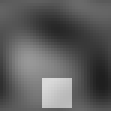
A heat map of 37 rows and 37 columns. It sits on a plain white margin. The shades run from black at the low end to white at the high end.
Odd patch: higher, in the bottom middle. Ninth with the highest average: bottom middle. Roughest part: bottom middle. Stripes: none.
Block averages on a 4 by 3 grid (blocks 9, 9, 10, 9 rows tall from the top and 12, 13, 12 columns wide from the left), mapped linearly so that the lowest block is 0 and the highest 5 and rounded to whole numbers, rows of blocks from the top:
112 | 210 | 340 | 251
